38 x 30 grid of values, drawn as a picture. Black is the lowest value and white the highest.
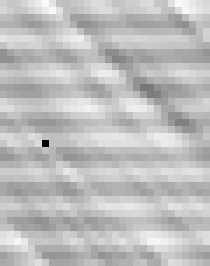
Horizontal stripes repeat 8 times down the table. The distribution is heavy-tailed on both sides. No overall slope runs across the table. One lone cell stands out, far lower than its neighbours.
